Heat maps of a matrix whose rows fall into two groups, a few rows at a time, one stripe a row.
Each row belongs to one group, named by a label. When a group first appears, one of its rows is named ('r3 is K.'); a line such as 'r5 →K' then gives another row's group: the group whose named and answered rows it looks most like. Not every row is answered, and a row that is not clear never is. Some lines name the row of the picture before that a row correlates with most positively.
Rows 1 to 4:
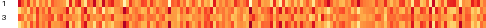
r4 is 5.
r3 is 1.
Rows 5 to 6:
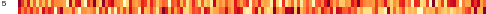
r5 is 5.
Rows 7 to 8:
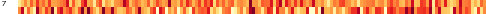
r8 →1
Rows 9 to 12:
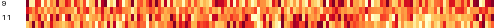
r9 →1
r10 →5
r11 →1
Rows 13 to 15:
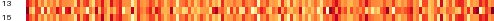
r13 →5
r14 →1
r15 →5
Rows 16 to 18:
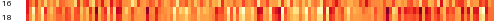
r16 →5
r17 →1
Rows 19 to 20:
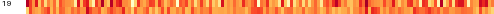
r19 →5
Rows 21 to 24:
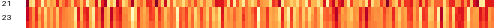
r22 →5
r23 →5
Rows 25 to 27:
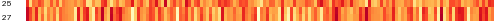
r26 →5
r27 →5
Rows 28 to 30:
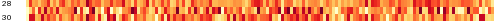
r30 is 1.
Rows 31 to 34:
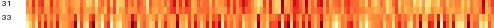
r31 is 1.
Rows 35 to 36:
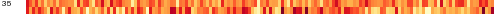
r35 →5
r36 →1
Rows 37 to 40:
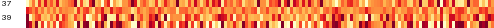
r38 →5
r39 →1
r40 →5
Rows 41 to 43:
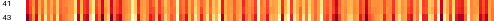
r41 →5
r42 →5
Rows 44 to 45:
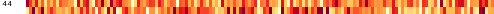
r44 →5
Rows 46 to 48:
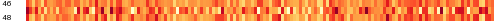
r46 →1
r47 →5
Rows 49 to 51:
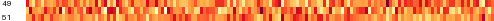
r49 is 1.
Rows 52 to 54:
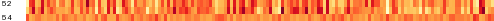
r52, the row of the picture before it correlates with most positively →51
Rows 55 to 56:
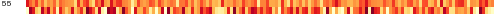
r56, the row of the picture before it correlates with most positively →52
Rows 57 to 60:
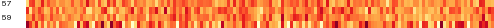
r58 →1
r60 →5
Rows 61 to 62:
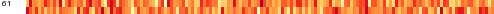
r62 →5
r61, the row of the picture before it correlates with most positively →57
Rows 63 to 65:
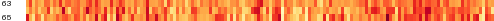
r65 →1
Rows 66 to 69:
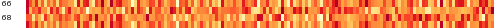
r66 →5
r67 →1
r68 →1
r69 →5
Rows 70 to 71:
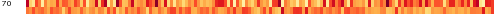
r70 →1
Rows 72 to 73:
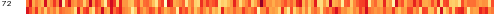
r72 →1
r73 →5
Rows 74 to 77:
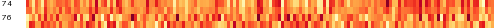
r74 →1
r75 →1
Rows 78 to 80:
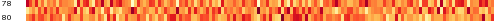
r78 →5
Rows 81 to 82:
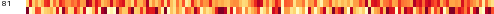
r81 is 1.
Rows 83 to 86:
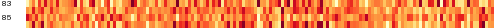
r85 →5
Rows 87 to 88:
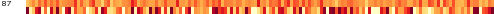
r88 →1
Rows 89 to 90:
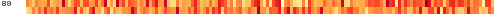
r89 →1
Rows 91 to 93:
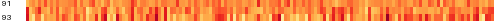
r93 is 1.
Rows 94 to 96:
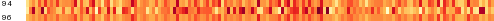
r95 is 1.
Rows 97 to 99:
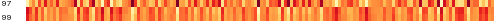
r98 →5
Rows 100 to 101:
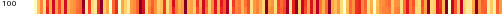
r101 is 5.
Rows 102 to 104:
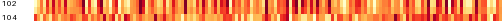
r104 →1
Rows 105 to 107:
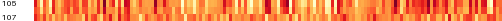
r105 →1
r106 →1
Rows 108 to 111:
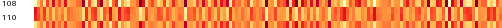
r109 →5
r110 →5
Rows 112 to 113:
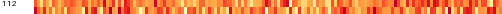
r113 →5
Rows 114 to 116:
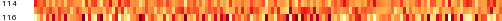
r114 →5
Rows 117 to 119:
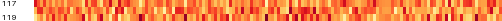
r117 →5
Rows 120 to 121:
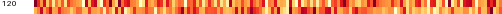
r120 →5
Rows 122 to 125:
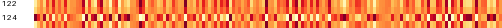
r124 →5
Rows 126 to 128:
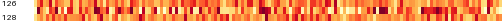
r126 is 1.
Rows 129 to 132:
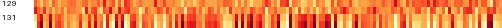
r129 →1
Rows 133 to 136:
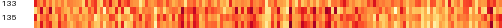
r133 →5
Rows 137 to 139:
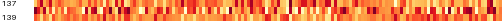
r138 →5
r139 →1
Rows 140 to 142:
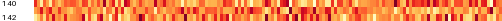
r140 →1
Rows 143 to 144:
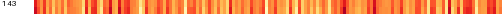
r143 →5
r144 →5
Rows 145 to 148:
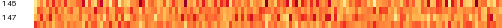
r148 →5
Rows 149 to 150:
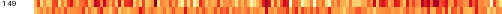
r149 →1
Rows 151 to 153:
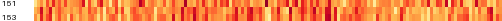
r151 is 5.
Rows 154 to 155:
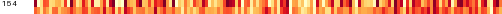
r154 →1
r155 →1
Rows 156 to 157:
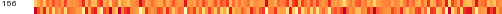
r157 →5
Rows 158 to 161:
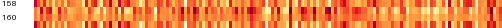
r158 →5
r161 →5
